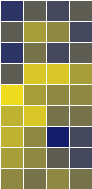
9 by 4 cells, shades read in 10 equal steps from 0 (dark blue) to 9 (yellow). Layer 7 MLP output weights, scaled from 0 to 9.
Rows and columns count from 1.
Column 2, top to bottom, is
3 6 4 8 6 8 5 5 4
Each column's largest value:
9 8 8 6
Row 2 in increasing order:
2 3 5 6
